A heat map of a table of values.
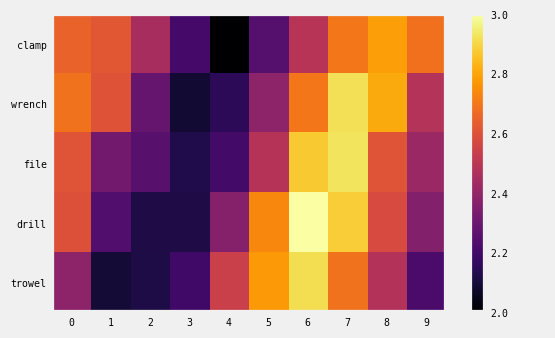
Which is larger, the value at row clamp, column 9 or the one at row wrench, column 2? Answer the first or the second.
the first
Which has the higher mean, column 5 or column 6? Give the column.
6
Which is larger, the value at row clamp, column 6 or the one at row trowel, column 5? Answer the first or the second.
the second
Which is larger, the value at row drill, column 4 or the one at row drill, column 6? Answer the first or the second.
the second
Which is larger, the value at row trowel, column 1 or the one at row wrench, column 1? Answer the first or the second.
the second
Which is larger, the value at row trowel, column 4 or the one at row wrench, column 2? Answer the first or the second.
the first
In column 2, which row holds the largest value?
clamp
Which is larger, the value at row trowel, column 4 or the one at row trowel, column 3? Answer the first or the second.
the first
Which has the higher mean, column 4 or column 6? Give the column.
6
